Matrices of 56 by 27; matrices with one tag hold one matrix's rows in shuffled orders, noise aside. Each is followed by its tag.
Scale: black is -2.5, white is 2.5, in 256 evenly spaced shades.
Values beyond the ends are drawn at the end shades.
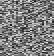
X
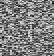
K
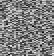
X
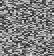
X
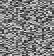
X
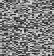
K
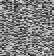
K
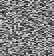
X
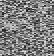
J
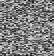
K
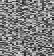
X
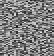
X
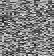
J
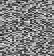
X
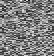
J
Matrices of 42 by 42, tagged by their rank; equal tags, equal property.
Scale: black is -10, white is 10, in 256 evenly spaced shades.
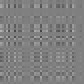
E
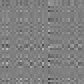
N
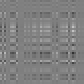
E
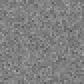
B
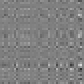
N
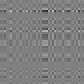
E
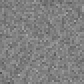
B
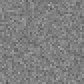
B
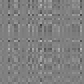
N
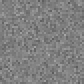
B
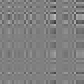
E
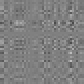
N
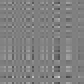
E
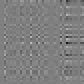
N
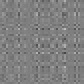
N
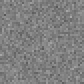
B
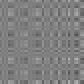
E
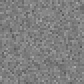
B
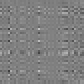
N
